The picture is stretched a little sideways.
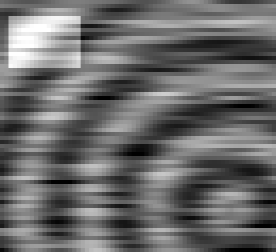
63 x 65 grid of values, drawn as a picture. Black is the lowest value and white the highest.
In the top left lies a patch that is higher than the rest. Rings spread out from the bottom right. The bottom right is the ninth with the lowest average. The top left is the ninth with the highest average. Overall the values sit about 40% of the way up the scale.
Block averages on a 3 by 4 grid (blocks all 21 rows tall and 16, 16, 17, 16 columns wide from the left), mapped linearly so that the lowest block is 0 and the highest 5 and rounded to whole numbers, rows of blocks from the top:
5 2 1 1 | 1 1 1 1 | 1 1 1 0
